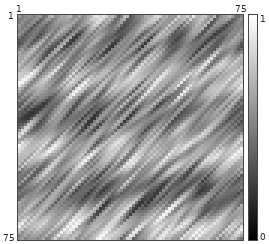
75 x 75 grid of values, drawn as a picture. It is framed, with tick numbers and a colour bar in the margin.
Stripes running across repeat 3 times from top to bottom. On average the colour sits 60% of the way up the scale. The grain runs diagonally up to the right.
